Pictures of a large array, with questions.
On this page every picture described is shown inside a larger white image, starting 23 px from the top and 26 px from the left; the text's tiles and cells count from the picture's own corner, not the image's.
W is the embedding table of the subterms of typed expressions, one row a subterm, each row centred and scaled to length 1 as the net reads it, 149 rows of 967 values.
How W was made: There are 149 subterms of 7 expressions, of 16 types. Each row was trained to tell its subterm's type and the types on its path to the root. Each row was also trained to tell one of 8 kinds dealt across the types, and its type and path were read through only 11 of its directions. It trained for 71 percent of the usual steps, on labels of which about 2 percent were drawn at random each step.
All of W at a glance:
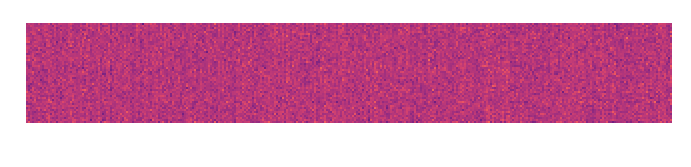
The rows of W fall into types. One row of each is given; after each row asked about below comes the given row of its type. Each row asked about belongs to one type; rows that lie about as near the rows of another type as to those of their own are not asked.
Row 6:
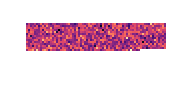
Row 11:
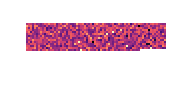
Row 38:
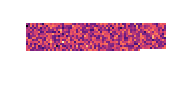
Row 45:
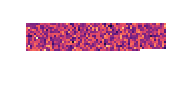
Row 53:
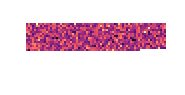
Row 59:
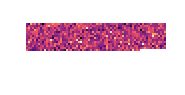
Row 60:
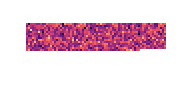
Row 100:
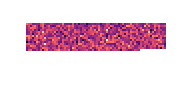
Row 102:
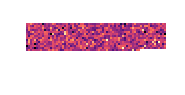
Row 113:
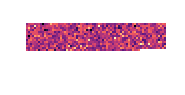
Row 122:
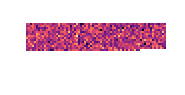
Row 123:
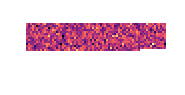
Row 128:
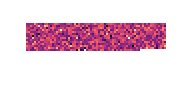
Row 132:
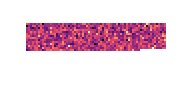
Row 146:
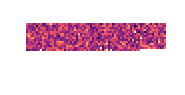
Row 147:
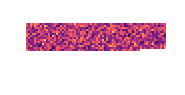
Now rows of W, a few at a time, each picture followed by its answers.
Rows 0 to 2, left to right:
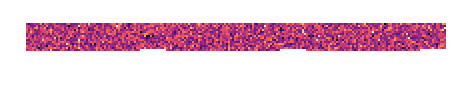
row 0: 6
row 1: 123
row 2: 132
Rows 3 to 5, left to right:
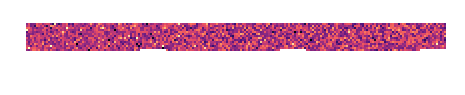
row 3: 53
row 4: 146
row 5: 147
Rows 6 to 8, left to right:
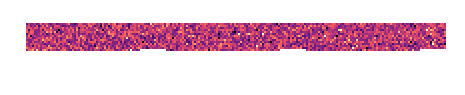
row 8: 128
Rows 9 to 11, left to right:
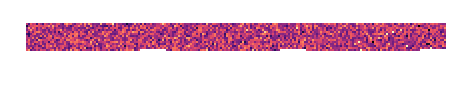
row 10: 132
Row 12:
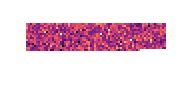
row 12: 60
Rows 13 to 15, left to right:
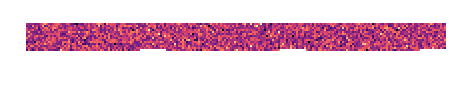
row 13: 128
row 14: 146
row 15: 59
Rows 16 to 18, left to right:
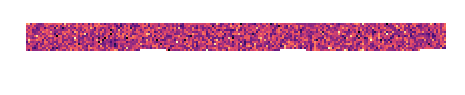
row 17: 11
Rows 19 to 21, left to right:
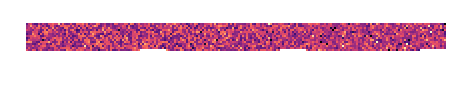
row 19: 59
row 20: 147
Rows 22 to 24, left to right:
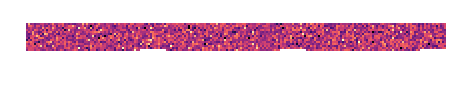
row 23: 146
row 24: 132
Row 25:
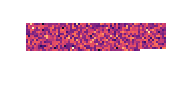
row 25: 100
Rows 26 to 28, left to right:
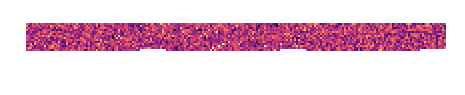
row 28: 146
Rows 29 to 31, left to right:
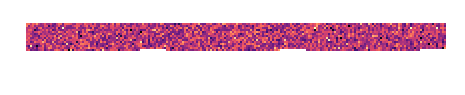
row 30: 128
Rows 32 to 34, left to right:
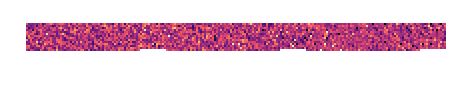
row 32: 60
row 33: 123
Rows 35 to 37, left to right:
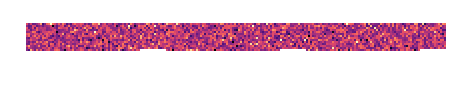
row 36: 113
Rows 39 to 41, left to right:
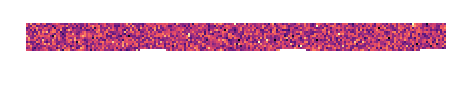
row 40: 113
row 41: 53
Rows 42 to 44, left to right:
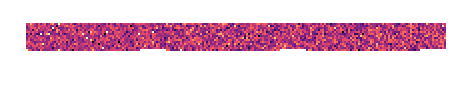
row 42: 122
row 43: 60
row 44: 100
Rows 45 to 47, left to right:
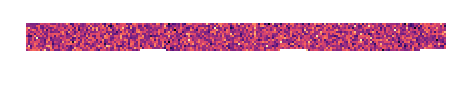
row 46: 60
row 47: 123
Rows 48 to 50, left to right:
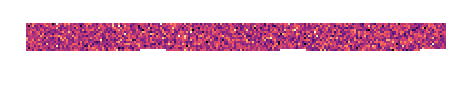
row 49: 100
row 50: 38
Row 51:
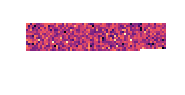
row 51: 60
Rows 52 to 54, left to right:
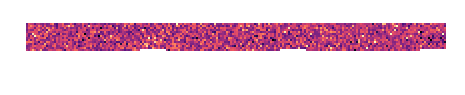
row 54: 6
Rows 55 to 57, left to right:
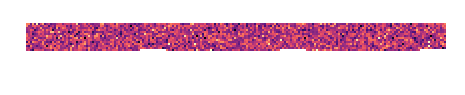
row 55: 132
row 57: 123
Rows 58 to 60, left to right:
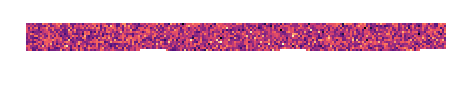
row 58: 11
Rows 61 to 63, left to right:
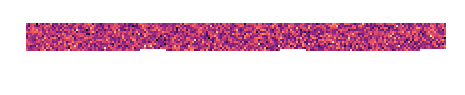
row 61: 147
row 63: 128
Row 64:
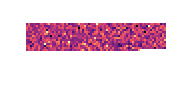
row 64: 6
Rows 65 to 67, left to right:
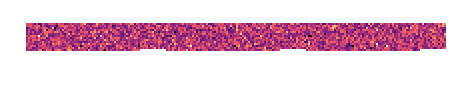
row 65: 146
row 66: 6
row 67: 100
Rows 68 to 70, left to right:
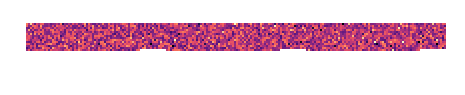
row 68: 132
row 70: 132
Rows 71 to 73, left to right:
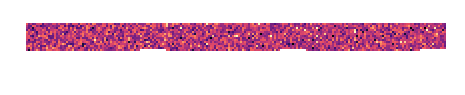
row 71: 123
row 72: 38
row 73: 38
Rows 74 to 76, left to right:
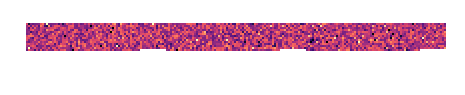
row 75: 59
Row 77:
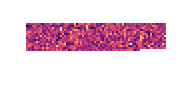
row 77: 147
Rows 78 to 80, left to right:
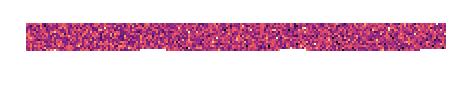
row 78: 146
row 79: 45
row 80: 11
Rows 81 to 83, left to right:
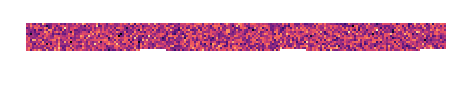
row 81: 123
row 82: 128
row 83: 45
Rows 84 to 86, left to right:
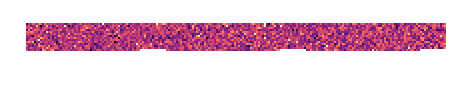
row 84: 113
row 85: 147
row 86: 123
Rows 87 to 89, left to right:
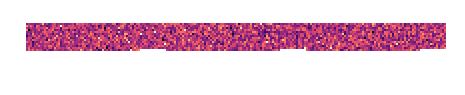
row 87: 6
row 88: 146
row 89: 147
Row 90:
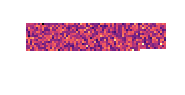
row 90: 132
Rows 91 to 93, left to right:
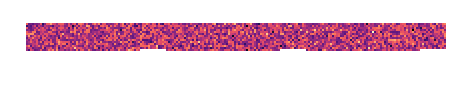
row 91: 60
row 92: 100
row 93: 45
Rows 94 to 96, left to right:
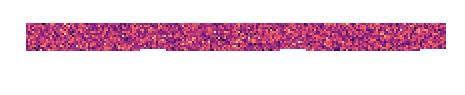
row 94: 102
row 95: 128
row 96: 11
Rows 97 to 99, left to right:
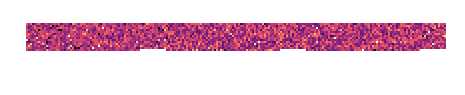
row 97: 123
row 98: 11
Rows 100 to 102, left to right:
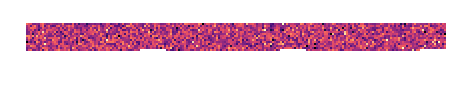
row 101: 128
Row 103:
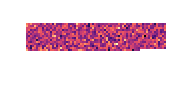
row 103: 147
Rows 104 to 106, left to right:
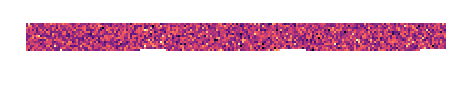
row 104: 11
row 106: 132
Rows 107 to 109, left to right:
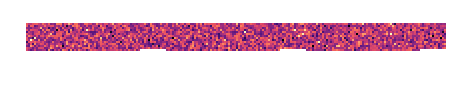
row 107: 38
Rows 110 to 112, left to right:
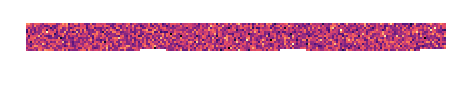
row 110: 146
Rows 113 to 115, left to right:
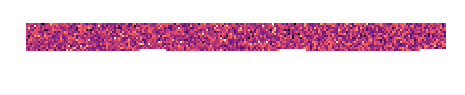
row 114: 113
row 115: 60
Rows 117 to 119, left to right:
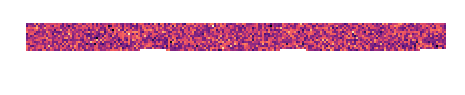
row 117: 11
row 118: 60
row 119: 60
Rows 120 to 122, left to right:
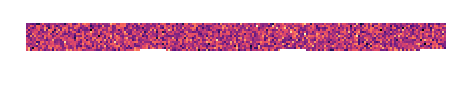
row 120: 45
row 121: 11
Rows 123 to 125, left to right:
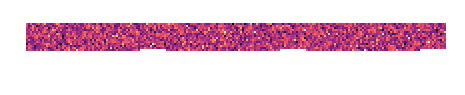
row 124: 102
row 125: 122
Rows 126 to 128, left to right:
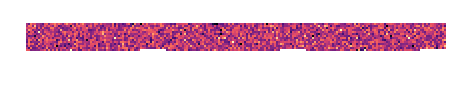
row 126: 11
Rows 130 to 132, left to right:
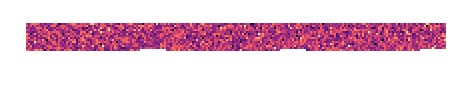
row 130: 123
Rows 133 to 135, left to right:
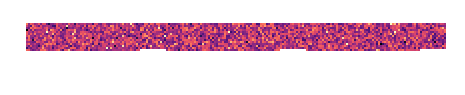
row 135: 147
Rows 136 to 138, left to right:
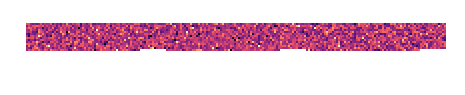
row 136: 100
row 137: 100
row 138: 6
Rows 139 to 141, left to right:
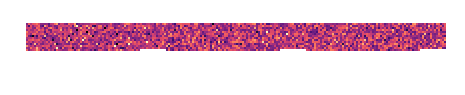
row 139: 113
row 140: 128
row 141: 132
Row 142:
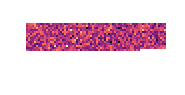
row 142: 147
